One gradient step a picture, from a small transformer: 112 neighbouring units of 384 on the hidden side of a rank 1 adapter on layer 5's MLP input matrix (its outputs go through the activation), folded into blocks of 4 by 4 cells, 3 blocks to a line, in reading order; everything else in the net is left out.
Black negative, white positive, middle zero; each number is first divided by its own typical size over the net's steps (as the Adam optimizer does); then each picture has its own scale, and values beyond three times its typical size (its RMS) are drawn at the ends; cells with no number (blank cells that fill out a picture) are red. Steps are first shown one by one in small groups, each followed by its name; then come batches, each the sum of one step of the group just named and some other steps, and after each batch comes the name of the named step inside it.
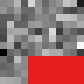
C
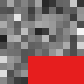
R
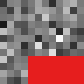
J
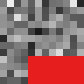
R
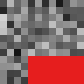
R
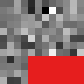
J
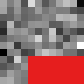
C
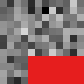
R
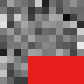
R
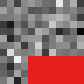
J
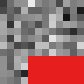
J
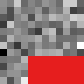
C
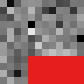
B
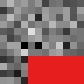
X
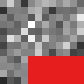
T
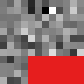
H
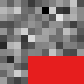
H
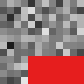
T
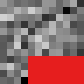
X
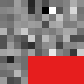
H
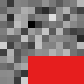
B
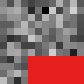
H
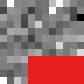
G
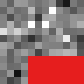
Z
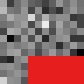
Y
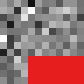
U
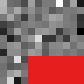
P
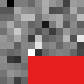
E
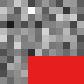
U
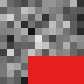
P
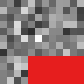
P
